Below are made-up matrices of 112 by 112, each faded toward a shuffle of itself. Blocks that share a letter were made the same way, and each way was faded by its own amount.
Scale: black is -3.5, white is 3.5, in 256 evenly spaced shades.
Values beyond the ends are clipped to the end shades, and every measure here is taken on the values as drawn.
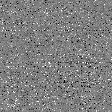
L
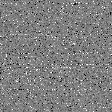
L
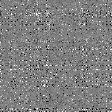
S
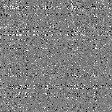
S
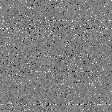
L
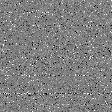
L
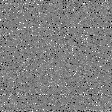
L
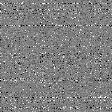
S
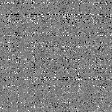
S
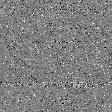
L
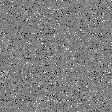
L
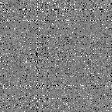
S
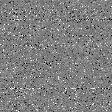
L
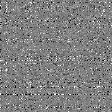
S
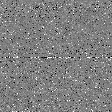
L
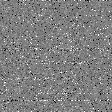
L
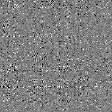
S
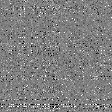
S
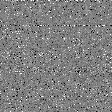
L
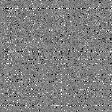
S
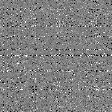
S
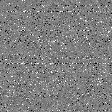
L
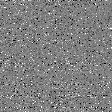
L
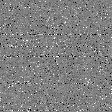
L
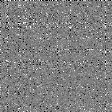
S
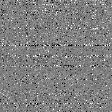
S
